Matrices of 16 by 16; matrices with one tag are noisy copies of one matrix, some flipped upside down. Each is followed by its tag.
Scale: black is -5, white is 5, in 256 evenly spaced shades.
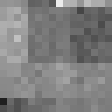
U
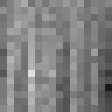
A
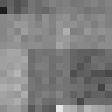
U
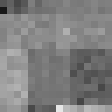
U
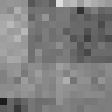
U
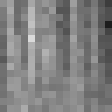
A
